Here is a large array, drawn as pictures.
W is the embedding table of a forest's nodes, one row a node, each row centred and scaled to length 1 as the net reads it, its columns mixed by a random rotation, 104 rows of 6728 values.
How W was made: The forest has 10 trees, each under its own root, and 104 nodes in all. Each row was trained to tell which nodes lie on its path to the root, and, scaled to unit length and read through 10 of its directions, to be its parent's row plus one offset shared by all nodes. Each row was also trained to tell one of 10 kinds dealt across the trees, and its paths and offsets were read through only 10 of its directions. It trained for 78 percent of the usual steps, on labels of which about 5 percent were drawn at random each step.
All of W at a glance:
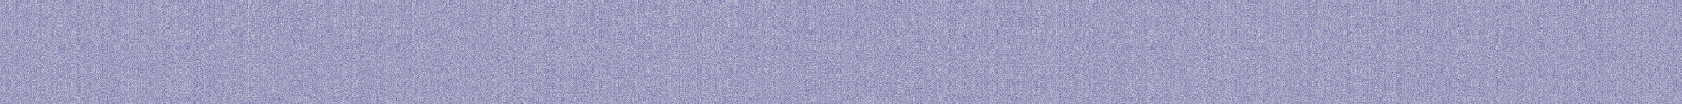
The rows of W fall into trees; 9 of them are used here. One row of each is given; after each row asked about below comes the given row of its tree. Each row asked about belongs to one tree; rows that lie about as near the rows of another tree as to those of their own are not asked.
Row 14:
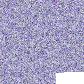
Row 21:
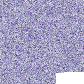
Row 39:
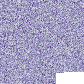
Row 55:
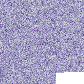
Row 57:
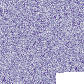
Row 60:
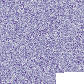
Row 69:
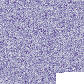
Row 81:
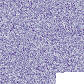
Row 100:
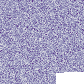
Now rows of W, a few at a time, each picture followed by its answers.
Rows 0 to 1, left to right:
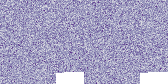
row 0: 55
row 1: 55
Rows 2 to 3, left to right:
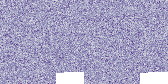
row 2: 55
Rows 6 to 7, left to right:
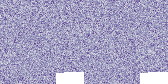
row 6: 39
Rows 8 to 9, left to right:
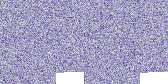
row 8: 14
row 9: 39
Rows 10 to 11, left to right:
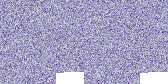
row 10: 55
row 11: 60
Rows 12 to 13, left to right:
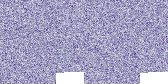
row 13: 39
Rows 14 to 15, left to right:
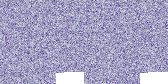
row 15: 39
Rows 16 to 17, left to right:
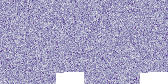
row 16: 100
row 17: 55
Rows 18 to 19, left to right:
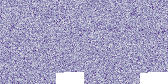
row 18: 81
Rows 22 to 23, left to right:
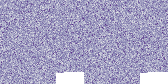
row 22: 55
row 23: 55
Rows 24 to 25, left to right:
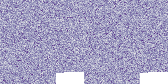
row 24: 14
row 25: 14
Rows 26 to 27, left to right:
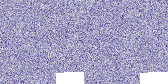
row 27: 100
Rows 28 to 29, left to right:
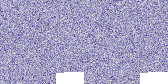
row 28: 39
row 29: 55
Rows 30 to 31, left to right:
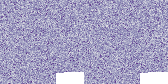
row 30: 60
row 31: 60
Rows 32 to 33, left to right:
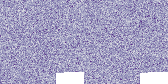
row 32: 60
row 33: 60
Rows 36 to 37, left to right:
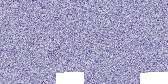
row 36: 100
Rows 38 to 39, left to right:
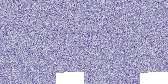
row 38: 55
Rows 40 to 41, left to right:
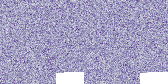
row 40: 60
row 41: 39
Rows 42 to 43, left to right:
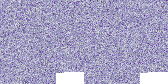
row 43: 100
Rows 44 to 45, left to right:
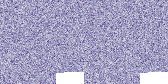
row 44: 60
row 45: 100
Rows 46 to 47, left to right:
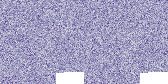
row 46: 100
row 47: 100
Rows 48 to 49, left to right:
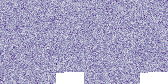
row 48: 100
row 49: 100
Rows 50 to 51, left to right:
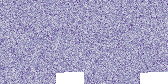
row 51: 60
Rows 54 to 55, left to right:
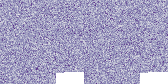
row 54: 81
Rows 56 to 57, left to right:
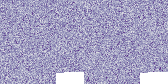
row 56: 39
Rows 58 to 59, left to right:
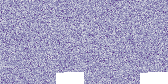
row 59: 55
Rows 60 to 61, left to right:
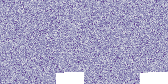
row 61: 100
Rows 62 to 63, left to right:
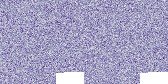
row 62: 60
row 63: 55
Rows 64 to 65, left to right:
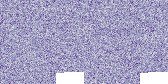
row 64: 39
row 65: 60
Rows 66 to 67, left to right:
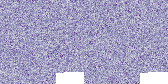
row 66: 100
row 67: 55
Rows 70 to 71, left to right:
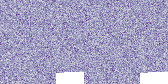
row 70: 39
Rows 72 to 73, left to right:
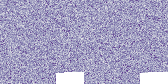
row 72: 60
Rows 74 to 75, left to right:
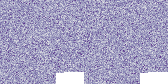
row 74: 100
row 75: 39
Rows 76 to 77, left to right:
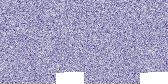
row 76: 100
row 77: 39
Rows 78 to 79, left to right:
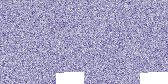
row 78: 39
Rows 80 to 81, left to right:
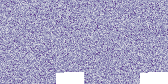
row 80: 60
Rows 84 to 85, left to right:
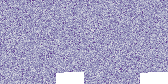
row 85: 60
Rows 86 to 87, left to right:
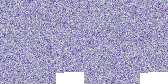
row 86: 39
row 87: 21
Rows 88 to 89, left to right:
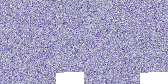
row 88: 39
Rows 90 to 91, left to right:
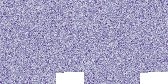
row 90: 21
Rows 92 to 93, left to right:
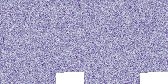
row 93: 60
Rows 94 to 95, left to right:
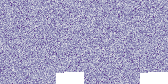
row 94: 55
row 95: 14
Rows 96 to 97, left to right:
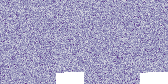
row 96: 39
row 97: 100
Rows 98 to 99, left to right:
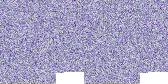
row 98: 100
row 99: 55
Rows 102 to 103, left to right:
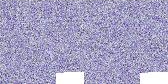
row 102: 81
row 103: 60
